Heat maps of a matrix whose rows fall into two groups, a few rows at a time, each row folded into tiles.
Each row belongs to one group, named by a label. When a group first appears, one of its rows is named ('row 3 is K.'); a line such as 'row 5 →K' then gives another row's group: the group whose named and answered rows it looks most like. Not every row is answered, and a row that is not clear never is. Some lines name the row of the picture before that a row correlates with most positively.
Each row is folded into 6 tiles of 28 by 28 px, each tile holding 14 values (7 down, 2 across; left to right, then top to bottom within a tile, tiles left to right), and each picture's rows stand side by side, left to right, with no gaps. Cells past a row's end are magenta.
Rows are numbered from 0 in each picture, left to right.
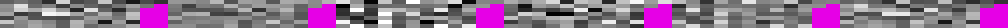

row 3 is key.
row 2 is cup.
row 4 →cup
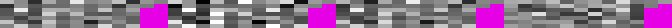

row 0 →cup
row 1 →cup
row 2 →cup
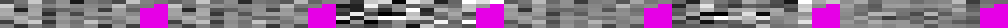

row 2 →key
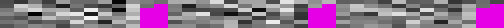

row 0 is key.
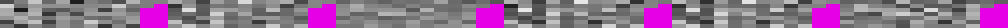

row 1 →cup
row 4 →cup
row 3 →cup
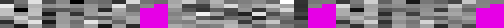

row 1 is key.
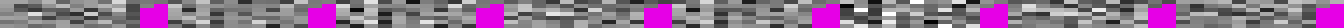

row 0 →key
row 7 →key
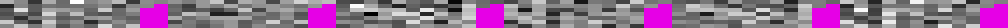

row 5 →cup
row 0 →cup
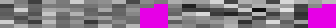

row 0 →cup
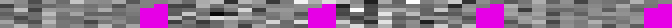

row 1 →key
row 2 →cup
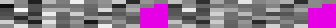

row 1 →cup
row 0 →cup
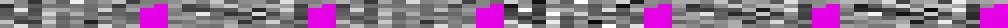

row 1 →key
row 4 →key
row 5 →key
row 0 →cup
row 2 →cup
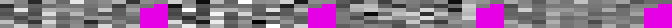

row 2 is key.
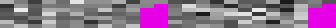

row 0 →cup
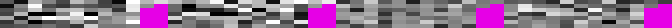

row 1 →key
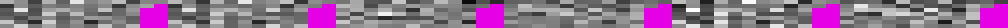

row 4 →cup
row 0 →cup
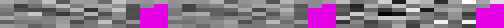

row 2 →key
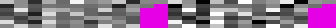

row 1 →cup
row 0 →cup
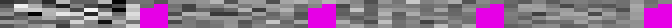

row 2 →cup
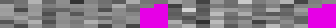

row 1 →cup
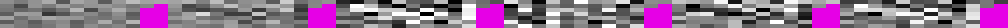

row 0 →key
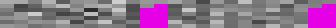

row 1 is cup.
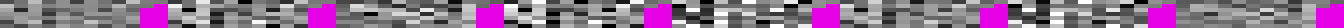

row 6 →cup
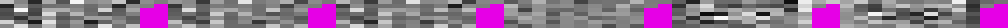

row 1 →cup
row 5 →key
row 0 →cup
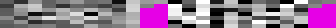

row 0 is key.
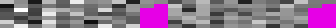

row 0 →cup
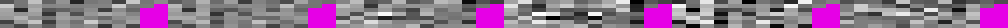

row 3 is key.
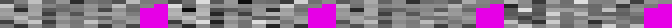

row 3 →cup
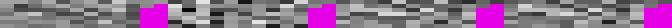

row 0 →key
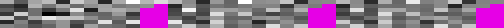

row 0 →key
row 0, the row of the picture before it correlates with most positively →0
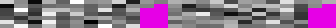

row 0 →cup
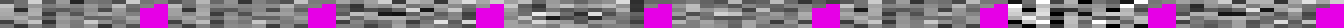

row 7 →key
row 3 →key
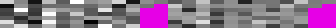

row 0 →cup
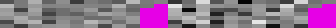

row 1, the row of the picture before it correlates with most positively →1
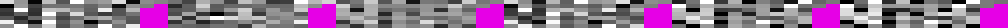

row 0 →cup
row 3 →cup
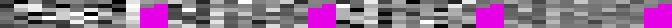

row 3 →cup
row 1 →cup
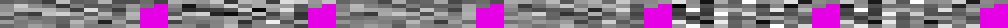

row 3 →key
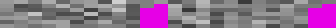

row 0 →key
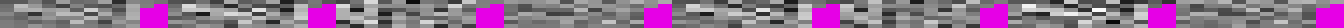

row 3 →key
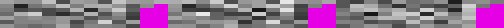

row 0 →key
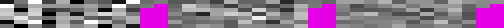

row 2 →key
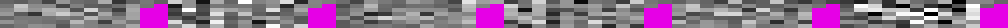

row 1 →cup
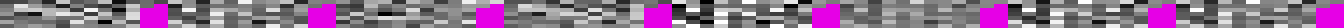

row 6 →cup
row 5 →cup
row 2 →key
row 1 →cup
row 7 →cup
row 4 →cup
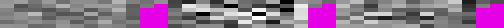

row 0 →key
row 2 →key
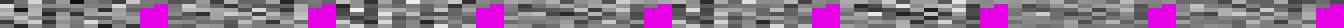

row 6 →key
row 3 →key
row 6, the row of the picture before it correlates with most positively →0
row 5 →key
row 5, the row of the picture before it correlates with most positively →0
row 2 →cup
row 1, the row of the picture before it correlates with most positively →1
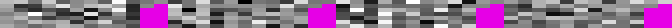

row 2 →cup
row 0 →key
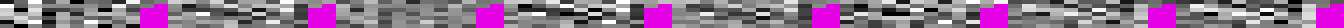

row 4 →key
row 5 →key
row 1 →key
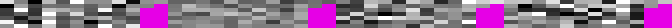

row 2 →key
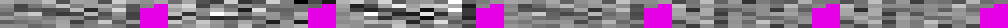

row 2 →key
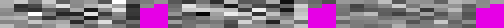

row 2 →key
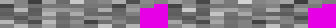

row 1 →cup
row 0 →cup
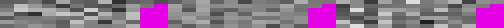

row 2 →cup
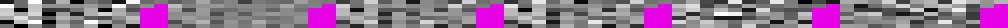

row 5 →key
